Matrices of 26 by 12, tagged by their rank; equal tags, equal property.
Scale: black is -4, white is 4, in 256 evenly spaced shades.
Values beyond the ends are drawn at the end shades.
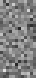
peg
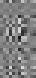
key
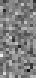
peg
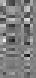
key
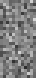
peg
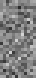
peg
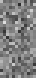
peg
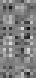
key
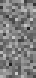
peg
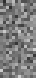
peg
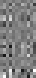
key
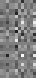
key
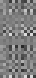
key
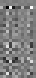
key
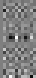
key
